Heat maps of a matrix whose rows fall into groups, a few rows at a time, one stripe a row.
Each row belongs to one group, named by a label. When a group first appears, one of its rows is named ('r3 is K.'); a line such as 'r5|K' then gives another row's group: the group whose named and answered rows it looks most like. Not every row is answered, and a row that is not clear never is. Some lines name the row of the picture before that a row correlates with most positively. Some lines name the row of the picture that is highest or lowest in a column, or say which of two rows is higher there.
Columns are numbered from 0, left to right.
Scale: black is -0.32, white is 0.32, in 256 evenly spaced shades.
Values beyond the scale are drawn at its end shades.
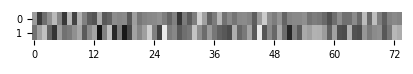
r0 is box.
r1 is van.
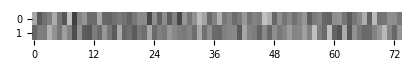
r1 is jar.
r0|box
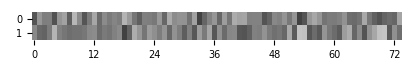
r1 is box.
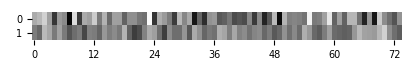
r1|jar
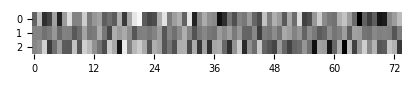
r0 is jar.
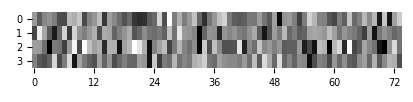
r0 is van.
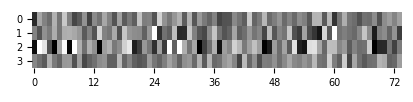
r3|jar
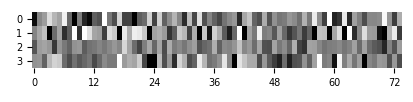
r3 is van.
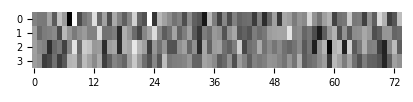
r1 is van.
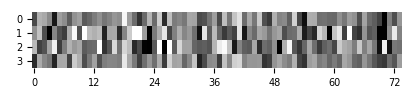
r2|van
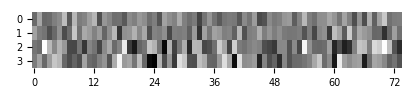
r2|jar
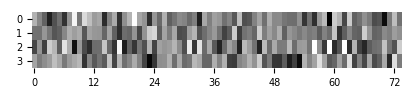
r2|jar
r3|van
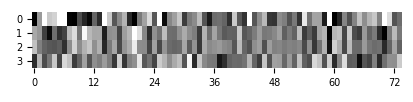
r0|jar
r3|jar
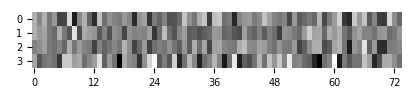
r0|box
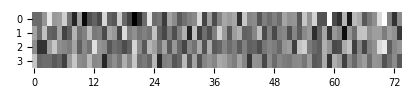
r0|jar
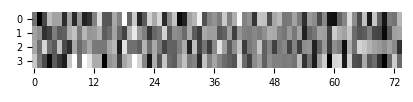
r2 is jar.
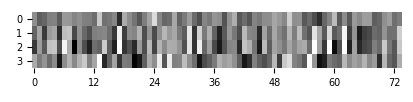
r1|jar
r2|jar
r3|van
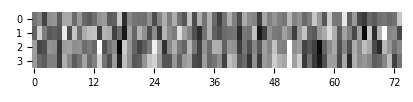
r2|van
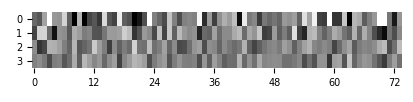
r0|jar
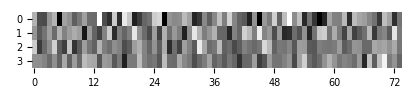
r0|van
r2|box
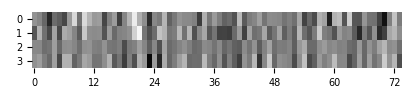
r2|box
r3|box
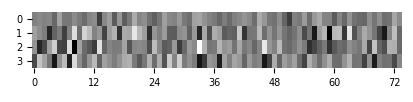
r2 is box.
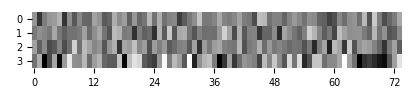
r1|van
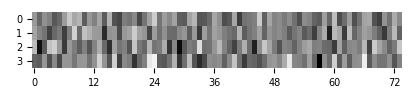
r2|box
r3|van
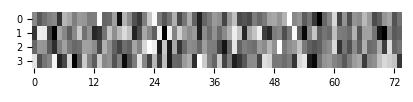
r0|van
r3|box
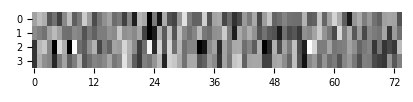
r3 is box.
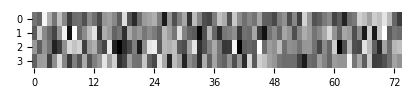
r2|van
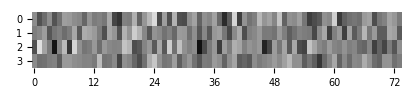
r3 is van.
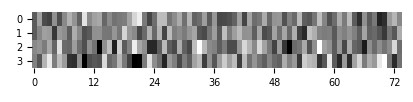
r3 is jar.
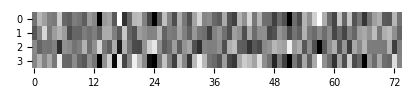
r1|jar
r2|van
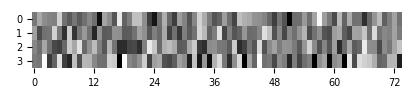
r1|box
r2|van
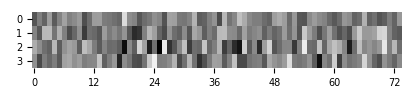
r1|jar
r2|box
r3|van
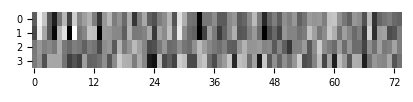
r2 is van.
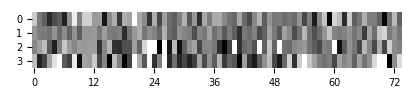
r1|box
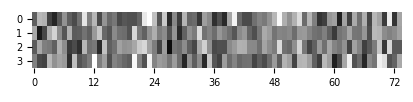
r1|box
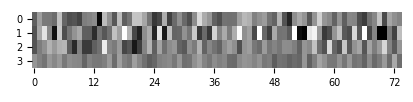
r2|jar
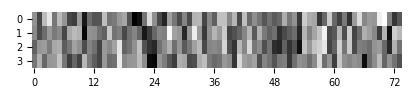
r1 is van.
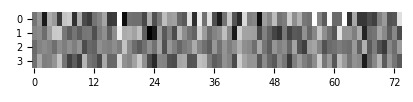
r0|jar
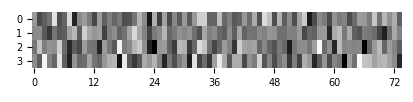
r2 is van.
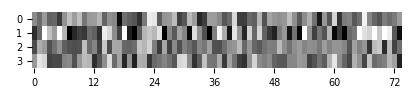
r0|van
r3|box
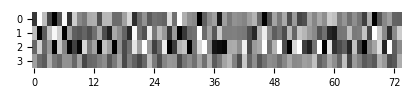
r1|box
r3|jar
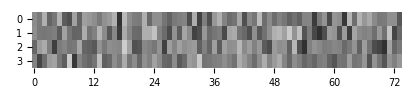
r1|van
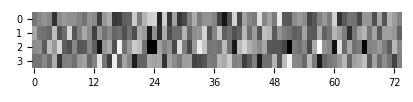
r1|box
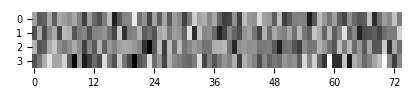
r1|jar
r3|jar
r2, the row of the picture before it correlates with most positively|2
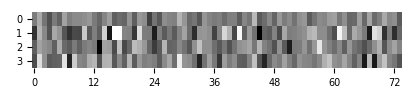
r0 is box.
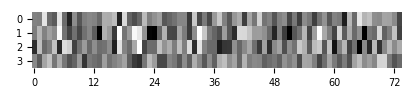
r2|jar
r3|jar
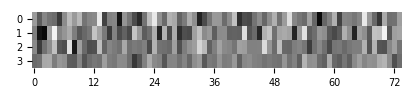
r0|van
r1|box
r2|box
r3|jar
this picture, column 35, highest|1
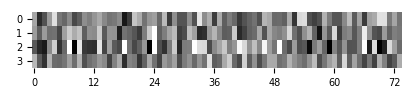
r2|box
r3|jar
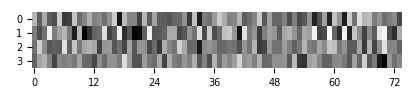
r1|jar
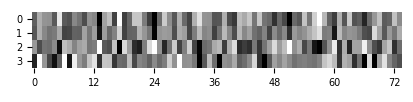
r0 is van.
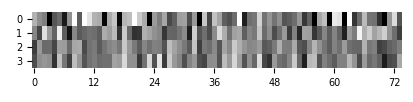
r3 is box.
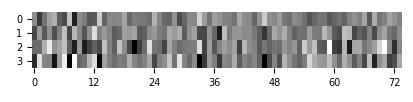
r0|box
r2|jar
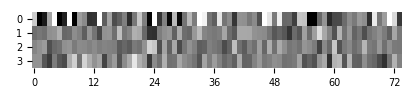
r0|box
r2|van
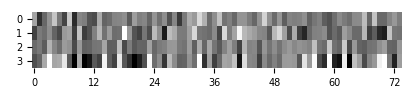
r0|box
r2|jar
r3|jar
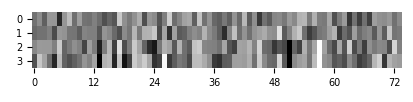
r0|jar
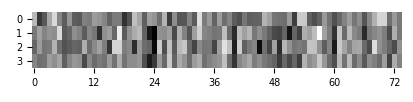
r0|box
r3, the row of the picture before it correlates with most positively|2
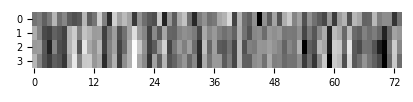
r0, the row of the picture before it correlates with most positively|2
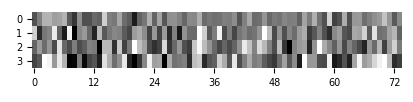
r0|jar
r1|box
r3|jar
